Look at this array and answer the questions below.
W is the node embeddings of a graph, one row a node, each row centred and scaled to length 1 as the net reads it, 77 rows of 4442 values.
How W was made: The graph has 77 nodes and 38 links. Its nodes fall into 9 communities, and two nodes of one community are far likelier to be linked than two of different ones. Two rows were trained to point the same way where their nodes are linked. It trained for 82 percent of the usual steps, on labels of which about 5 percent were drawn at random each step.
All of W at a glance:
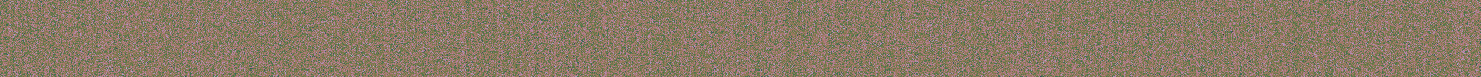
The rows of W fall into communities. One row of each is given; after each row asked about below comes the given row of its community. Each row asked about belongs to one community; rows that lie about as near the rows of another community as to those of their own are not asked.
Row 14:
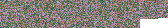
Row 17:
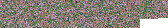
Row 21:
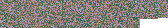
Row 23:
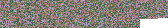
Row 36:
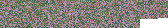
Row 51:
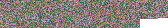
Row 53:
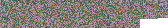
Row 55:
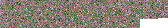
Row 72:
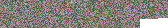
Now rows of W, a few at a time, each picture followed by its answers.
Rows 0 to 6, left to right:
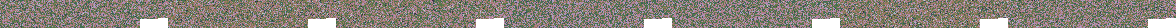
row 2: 14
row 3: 36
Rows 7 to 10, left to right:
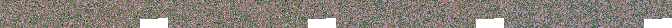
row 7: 17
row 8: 21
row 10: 55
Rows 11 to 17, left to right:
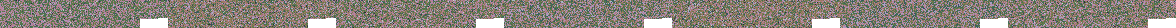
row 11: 21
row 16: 72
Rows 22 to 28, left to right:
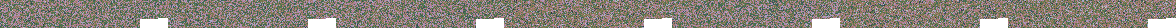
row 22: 17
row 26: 14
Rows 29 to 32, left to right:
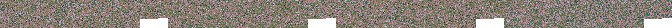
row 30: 23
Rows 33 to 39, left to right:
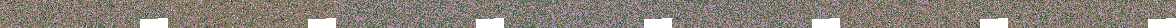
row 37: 53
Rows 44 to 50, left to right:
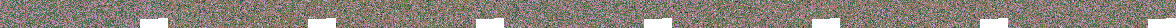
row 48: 14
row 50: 21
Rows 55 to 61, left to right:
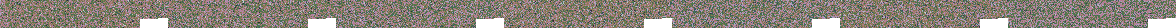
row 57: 72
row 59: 51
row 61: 21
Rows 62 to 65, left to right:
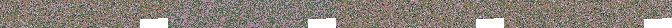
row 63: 17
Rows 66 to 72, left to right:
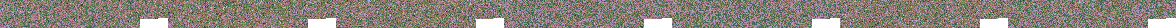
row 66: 55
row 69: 55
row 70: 55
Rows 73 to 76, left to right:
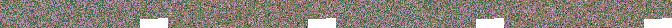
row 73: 17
